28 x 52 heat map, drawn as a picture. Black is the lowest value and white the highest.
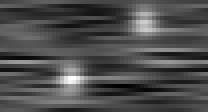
Slope: none. Average level on the scale: 30%. Bumps: two.
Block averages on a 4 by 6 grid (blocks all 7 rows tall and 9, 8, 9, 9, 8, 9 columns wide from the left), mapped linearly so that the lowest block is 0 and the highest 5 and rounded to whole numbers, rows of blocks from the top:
2 1 0 2 5 2 / 3 3 2 3 4 3 / 2 4 5 2 3 2 / 3 4 3 1 1 2
